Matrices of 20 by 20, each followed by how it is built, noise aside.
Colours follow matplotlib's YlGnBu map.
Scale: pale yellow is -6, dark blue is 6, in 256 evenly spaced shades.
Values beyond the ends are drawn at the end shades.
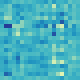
low rank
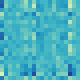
low rank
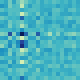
low rank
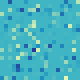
sparse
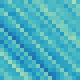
Toeplitz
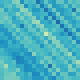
Toeplitz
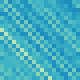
Toeplitz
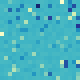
sparse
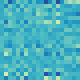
low rank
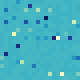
sparse
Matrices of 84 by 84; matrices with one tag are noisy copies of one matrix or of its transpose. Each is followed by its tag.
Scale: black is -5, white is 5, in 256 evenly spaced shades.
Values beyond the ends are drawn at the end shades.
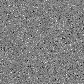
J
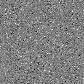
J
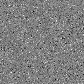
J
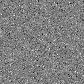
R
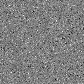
J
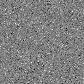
J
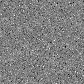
R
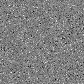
J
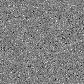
J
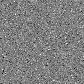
R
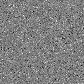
J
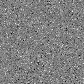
J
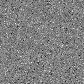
J
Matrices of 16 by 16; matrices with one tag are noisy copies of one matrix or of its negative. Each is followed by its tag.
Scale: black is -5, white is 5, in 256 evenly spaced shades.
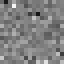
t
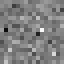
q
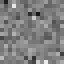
t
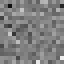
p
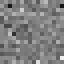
p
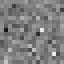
q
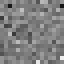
p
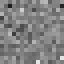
p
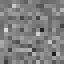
q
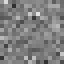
t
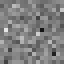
q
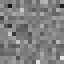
p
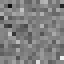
p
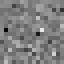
q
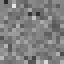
t
